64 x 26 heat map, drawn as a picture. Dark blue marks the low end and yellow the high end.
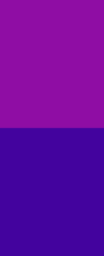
The table splits into 2 rows of 1 panel. Panel 1,1: low, flat. Panel 2,1: very low, flat.
